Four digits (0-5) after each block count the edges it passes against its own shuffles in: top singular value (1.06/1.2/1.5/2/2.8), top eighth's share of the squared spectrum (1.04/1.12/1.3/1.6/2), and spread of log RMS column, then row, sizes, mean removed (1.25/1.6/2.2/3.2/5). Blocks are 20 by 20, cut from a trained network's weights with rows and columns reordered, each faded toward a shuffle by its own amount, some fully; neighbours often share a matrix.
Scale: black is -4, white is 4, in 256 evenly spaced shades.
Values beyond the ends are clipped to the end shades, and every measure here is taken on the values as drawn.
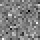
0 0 0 0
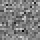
2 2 0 0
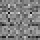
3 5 1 2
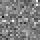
1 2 0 0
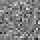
1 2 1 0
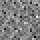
1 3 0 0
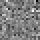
1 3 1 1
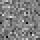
0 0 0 0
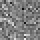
0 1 1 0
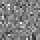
2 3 1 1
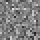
1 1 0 0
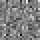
2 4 1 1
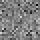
2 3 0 0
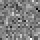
0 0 0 0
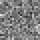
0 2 0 0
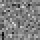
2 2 0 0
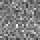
2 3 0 0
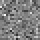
0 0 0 0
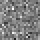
1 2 0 0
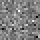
0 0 0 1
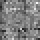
2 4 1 2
